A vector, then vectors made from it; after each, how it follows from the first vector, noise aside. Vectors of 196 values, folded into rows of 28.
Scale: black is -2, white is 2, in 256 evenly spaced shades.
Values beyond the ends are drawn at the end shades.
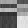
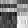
copied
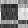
wrapped around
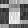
wrapped around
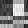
wrapped around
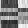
wrapped around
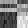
copied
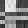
wrapped around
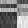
copied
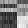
copied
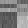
shrunk
